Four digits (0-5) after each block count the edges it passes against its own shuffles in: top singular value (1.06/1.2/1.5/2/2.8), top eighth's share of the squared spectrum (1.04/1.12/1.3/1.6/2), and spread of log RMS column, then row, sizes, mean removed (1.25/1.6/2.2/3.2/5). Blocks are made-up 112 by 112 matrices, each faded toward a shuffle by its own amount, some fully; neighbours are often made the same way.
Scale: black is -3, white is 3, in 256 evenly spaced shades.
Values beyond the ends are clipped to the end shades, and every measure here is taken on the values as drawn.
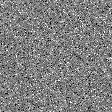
0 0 0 0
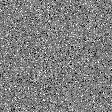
0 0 0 0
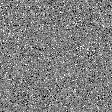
0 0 0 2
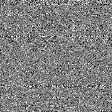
1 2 0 3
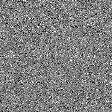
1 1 0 2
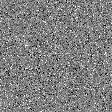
0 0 0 1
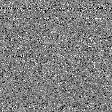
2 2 0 3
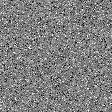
0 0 0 0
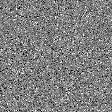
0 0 0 2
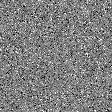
0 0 0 0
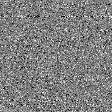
1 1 0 3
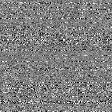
1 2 0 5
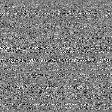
1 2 0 4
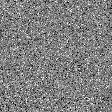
0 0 0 1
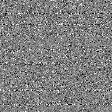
1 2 0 3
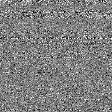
1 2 0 4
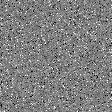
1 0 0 0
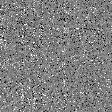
1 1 2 1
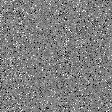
1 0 1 0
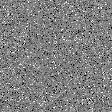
0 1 1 1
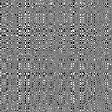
5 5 4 4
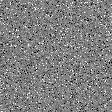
2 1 0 0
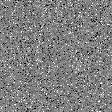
3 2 1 0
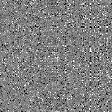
4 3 2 1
